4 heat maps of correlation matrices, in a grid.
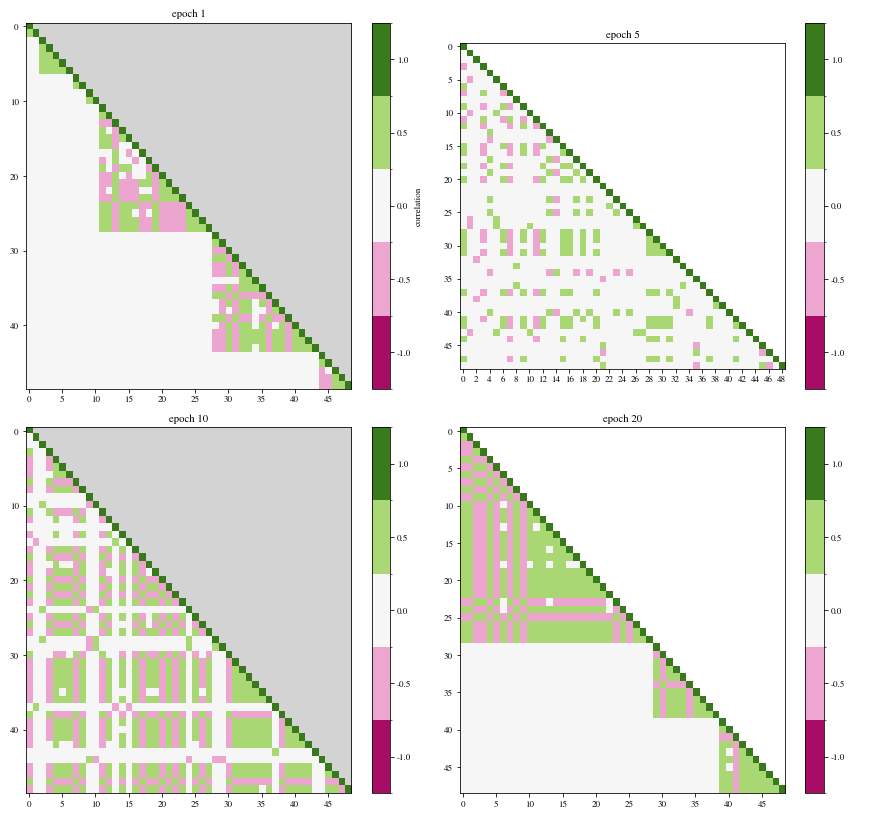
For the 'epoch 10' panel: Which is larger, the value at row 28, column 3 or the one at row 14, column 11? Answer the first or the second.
the first
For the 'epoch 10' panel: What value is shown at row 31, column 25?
0.5
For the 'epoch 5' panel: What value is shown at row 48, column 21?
0.5
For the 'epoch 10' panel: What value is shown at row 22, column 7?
0.5
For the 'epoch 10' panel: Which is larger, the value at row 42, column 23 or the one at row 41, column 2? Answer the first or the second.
the first
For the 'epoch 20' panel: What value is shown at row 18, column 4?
0.5
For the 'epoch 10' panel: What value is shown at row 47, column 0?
0.5
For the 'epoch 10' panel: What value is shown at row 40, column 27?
0.5
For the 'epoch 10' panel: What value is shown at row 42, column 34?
0.5
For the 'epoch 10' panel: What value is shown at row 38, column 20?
0.5
